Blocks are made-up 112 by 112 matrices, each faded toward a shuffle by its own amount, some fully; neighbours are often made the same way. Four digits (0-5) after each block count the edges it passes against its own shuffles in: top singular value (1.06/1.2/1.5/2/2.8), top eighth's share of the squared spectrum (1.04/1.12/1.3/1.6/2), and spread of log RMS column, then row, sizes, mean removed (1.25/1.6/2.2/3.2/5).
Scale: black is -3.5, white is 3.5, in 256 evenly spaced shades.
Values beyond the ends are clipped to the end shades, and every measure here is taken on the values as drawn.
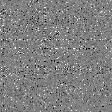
3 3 1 2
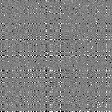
5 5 3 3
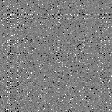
4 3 2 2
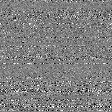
2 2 0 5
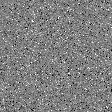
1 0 0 0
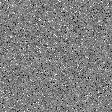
0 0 0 0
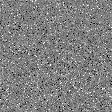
0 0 0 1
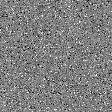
0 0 0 1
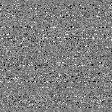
1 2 0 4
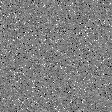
0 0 0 0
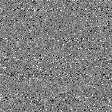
1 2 0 3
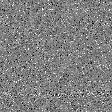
0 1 0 2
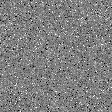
0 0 0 0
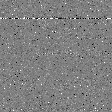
4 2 0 1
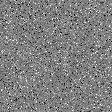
0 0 0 0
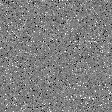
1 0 0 0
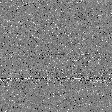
3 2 0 2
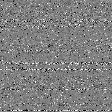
2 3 0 3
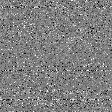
2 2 0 3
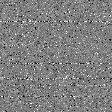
2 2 0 2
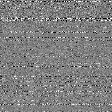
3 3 0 4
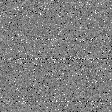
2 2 0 2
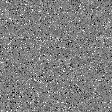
1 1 0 2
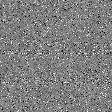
2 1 0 2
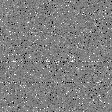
2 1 0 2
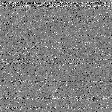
2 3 0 3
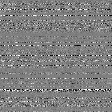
3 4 0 5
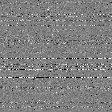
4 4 0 4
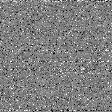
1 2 0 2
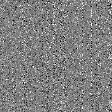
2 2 3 0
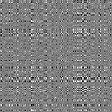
5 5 4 4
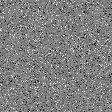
1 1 0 0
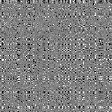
5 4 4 3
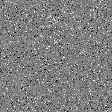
3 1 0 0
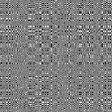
5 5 4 4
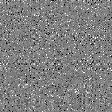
4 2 1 2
